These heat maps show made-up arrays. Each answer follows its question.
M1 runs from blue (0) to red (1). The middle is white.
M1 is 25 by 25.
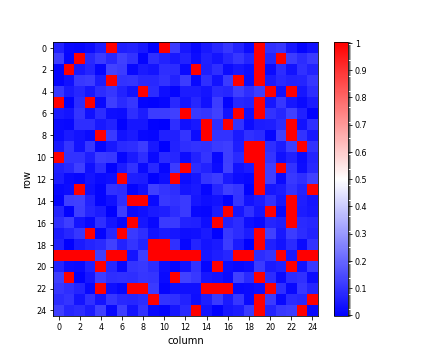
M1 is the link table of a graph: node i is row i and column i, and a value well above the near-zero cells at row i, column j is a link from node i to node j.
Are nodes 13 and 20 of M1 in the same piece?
no
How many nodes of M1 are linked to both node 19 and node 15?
0
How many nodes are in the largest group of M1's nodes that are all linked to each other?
3
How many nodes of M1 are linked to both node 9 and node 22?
0
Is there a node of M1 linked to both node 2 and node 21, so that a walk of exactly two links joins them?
yes
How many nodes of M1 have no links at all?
0
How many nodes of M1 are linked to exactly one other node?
0
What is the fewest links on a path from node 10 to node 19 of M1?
1
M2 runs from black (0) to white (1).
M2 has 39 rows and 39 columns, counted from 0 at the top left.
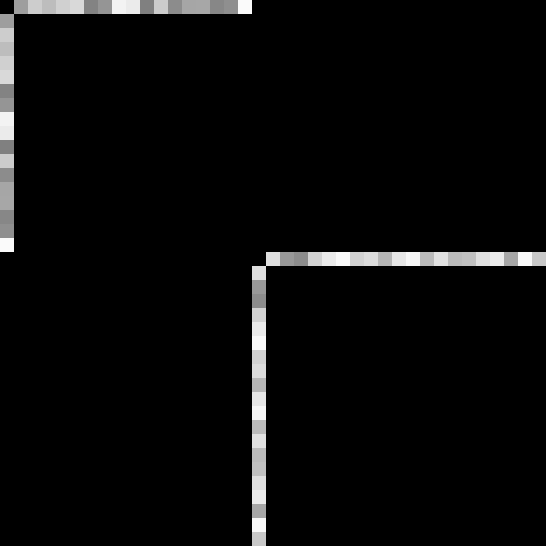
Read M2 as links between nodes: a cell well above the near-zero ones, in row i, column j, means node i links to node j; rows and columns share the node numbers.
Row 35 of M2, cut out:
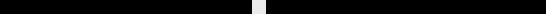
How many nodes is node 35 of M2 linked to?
1
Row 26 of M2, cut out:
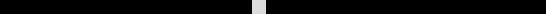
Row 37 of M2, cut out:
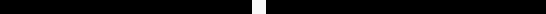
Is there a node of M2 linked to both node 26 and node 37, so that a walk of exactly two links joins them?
yes
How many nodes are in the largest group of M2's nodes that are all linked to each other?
2
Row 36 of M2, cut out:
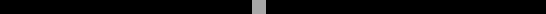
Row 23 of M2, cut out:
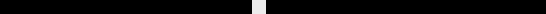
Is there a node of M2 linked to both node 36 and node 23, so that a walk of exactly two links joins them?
yes
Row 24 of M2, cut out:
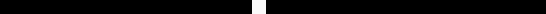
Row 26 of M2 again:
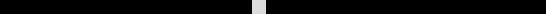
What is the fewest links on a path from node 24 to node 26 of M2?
2
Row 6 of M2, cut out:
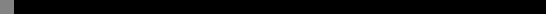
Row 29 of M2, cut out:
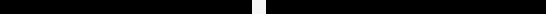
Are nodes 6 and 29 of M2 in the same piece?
no
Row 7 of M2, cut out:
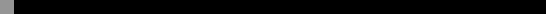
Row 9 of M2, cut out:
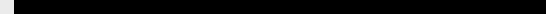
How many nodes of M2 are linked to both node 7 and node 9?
1
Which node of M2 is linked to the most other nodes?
node 18
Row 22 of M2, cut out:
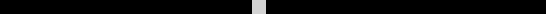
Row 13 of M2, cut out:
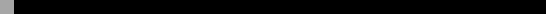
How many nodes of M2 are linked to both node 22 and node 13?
0
